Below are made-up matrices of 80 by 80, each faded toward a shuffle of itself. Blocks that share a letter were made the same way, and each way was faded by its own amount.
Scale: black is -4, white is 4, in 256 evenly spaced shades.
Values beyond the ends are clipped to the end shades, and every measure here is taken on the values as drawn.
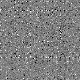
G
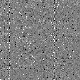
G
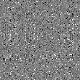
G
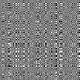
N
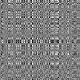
N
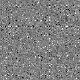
G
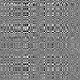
N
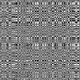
N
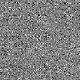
G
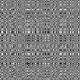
N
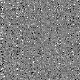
G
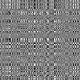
N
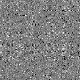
G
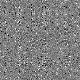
G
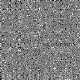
G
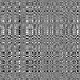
N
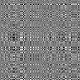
N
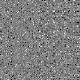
G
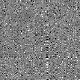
G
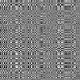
N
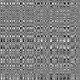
N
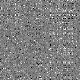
G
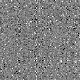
G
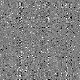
G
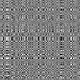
N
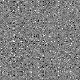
G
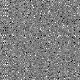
G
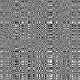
N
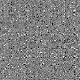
G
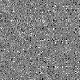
G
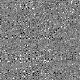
G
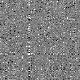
G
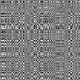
N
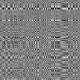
N
